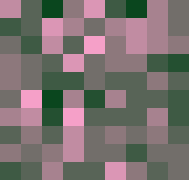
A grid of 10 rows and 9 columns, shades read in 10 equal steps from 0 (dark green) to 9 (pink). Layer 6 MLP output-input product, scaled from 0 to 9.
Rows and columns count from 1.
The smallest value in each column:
2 2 0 2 1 2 0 2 1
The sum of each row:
35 46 48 37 31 34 40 39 39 37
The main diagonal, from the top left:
7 3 7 8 4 6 3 5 4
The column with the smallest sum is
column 9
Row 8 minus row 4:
-2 1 0 -1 0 0 -1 3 2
